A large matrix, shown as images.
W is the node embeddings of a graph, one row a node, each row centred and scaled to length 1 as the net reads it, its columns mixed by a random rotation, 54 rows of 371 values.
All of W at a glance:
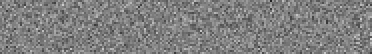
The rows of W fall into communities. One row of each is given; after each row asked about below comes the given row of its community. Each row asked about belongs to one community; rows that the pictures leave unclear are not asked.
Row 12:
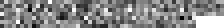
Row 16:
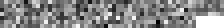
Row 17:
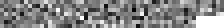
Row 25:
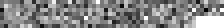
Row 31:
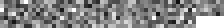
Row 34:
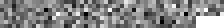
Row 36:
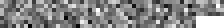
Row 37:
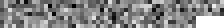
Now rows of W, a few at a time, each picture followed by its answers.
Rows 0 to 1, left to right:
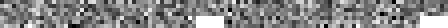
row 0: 37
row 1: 17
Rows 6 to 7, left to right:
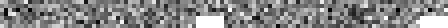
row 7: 25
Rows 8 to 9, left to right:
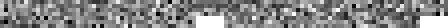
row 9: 17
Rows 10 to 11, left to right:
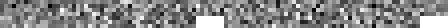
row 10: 37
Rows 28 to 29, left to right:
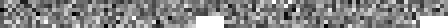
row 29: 12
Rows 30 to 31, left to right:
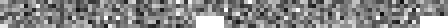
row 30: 16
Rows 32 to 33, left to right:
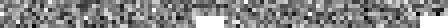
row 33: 36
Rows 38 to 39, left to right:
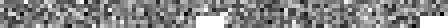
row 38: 31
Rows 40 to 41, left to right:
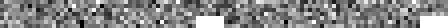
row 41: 16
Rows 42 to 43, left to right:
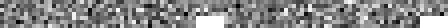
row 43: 34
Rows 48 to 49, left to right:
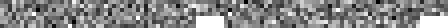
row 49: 17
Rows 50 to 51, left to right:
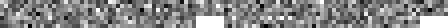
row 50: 36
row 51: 25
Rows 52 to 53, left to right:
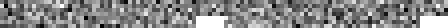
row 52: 12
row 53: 37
